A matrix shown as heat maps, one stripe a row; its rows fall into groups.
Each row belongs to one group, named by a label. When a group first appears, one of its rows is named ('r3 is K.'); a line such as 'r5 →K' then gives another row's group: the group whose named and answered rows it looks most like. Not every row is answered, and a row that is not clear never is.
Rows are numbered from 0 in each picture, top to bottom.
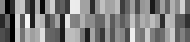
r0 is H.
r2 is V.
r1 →V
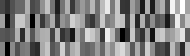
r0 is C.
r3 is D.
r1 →H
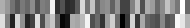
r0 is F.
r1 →H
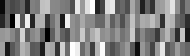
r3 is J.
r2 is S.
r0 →C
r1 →V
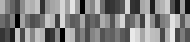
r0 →J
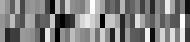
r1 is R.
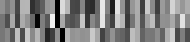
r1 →F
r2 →V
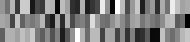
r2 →S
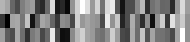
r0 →R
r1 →C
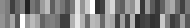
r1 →S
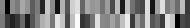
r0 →J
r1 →D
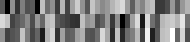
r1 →F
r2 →F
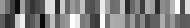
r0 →F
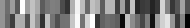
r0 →S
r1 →J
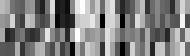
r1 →R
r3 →C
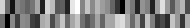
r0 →J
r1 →D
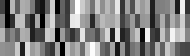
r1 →H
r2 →F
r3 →V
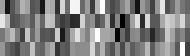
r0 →J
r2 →S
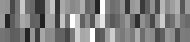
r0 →F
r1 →J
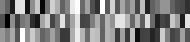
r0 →H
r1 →D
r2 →S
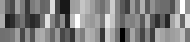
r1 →D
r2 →C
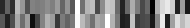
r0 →C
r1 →C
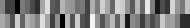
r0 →D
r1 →V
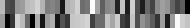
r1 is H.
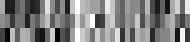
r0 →D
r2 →R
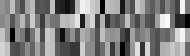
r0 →R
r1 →J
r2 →H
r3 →F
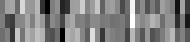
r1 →V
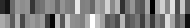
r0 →C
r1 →V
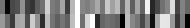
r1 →J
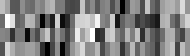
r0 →F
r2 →D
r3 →S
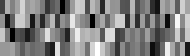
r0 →S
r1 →H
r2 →D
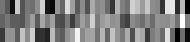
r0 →V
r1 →C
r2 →R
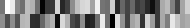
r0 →S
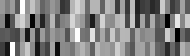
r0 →S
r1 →H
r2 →D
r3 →R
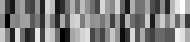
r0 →H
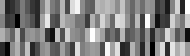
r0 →D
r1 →D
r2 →V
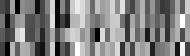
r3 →R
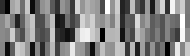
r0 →C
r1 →R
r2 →R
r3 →H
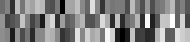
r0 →V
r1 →F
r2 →C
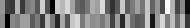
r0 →V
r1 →J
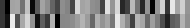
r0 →C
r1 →R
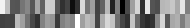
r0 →F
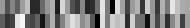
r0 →F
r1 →H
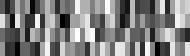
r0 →C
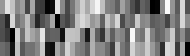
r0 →S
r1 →R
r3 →V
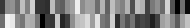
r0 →R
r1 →S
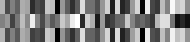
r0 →F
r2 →F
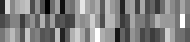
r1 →C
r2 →S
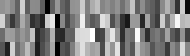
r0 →S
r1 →F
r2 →R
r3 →R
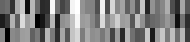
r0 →H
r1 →R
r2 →J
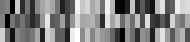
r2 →J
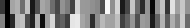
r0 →C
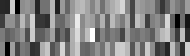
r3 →D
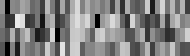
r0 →J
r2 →R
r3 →J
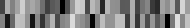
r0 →S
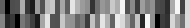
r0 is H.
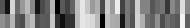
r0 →R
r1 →R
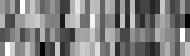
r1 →V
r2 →C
